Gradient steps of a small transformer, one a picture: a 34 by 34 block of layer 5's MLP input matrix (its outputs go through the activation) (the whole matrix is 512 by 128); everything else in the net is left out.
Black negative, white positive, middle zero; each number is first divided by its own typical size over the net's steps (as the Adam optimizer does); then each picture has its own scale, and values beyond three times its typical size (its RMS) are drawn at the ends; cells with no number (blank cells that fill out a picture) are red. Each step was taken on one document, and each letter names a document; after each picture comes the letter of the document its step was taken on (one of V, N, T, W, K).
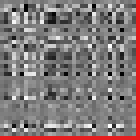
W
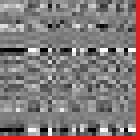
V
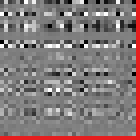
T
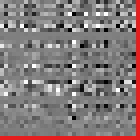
T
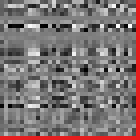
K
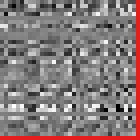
K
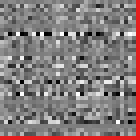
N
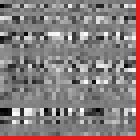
N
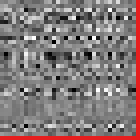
W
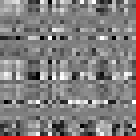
V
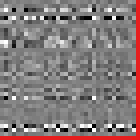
W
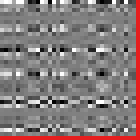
V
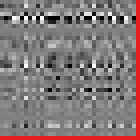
W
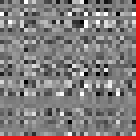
T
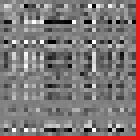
W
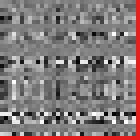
N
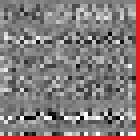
N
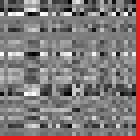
K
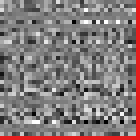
N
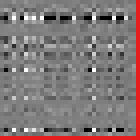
W
